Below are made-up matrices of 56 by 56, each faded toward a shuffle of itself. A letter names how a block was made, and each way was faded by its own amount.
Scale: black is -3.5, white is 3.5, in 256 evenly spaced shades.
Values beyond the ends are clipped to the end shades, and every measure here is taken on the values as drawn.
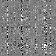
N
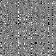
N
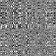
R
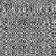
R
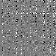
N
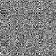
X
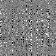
N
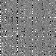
N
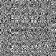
X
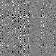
N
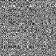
X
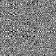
X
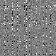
N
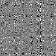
N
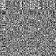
X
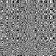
R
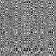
R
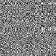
X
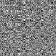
X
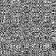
X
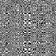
R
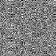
X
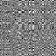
R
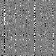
N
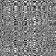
R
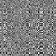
R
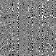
N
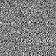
X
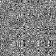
X
